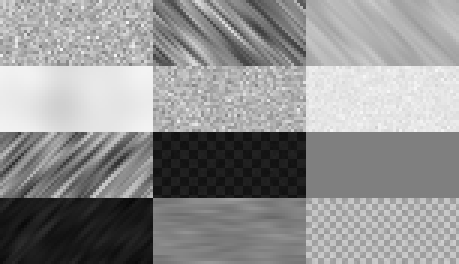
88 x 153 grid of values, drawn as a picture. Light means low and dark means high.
The table splits into 4 rows of 3 panels. Panel 1,1: low, fine-grained. Panel 1,2: middling, slanting down to the right, strong in contrast. Panel 1,3: low, slanting down to the right, faint in contrast. Panel 2,1: very low, smooth, faint in contrast. Panel 2,2: low, fine-grained. Panel 2,3: very low, fine-grained, faint in contrast. Panel 3,1: middling, slanting up to the right, strong in contrast. Panel 3,2: very high, checkered, faint in contrast. Panel 3,3: middling, flat. Panel 4,1: very high, slanting up to the right, faint in contrast. Panel 4,2: middling, streaked across, faint in contrast. Panel 4,3: low, checkered.
